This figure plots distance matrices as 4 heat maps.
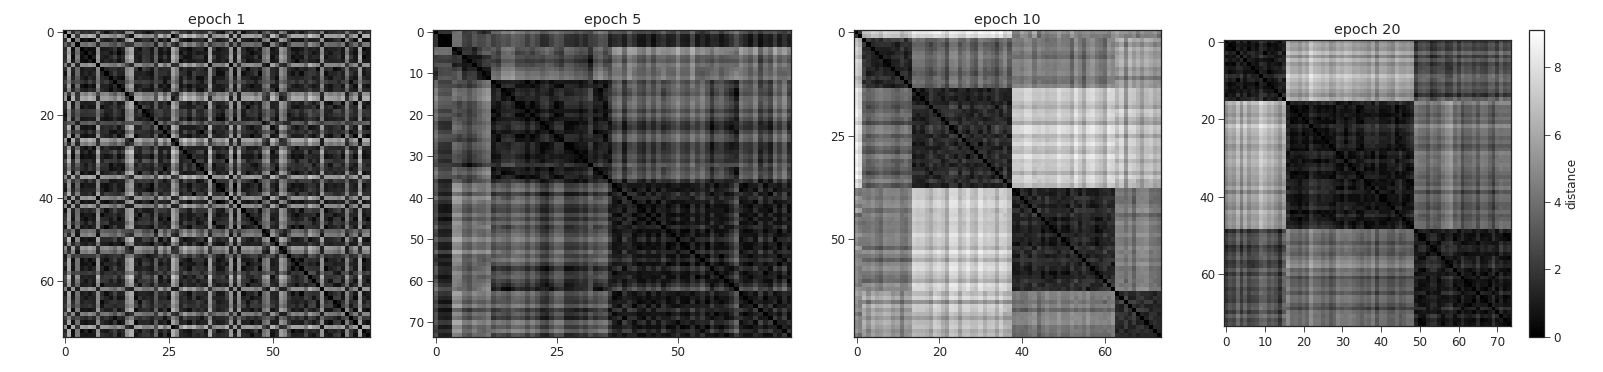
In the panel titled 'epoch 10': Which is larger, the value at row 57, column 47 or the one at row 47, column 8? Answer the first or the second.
the second
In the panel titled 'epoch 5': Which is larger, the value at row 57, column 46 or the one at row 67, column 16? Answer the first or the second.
the second
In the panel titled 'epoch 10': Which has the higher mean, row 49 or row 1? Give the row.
1
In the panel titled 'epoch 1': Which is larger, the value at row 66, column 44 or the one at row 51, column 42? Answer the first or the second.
the second
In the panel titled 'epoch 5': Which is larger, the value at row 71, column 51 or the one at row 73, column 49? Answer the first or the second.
the second
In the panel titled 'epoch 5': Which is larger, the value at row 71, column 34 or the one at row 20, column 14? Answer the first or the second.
the first
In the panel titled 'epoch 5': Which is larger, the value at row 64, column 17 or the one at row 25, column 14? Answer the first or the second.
the first
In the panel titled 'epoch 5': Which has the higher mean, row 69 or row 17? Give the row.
17
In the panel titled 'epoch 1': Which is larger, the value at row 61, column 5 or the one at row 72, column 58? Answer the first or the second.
the second
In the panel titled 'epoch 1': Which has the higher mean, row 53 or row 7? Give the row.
53
